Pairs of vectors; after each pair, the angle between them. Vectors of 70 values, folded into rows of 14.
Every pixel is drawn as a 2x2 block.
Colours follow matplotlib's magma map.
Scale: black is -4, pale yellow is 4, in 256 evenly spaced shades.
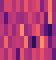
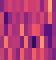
nearly parallel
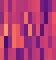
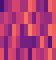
partly aligned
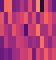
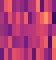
partly aligned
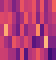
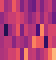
nearly opposite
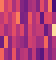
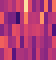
partly opposed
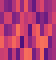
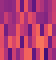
nearly parallel
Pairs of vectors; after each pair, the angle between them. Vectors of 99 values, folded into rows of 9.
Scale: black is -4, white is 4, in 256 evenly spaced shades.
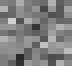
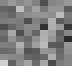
orthogonal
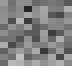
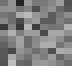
orthogonal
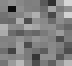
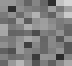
nearly parallel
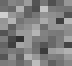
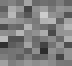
partly aligned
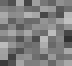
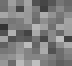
orthogonal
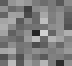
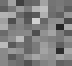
orthogonal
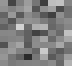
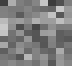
partly opposed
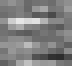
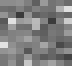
partly aligned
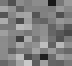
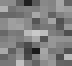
orthogonal
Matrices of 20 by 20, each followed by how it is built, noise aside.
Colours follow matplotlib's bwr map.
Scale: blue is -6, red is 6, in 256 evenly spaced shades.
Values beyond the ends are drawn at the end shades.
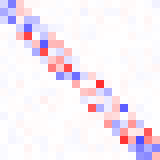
banded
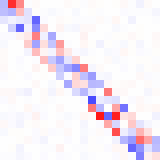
banded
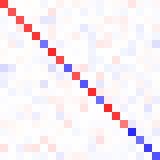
diagonal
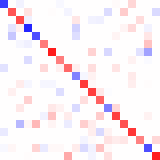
diagonal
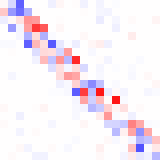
banded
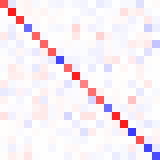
diagonal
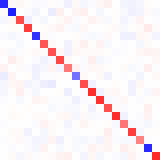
diagonal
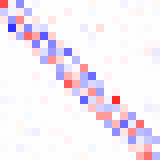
banded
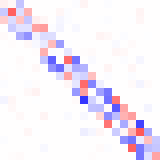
banded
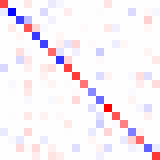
diagonal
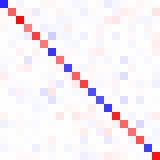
diagonal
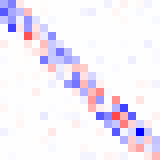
banded
